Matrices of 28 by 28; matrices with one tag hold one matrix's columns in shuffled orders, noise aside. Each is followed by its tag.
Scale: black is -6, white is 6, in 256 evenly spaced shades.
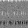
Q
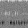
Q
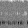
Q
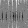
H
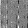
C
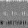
Q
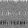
Q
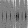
H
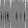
H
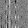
C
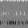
Q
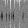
H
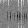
H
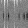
H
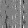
C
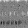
Q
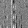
C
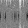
H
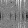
H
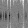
H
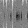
H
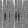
H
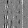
C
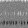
Q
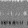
Q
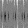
H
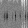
H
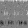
Q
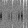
H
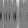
H
